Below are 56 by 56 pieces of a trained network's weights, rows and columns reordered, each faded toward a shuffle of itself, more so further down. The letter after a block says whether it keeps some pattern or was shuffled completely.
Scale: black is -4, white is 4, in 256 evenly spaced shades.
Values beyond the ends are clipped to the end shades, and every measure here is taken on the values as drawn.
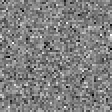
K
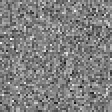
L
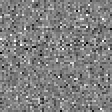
L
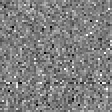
L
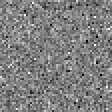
K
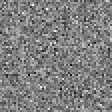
L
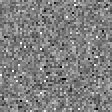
K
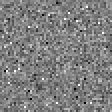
K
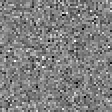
K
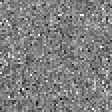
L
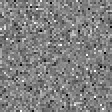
K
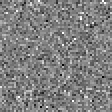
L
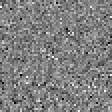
L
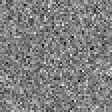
L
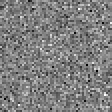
K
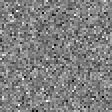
K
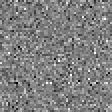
L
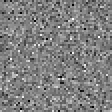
K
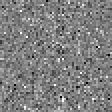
L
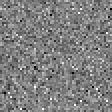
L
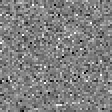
L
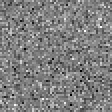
K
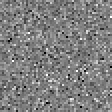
K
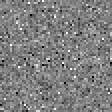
L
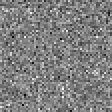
K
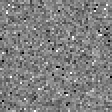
K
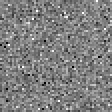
K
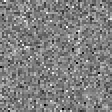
K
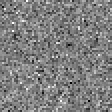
K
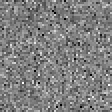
K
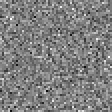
K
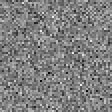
L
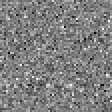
L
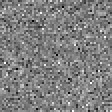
K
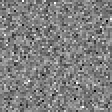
K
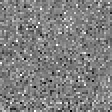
L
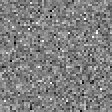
L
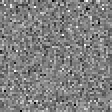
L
